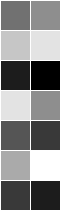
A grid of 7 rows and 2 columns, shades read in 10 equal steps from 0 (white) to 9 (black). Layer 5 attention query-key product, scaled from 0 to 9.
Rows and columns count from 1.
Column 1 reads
5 2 8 1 6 3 7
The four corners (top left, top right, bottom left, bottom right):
5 4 7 8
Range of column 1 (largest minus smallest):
7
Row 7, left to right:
7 8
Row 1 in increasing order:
4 5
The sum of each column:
32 33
